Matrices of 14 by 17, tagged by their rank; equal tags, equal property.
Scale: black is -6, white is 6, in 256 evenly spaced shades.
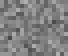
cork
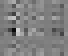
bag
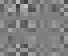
bag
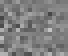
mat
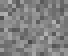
cork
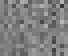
mat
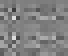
bag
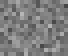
cork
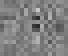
mat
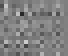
mat
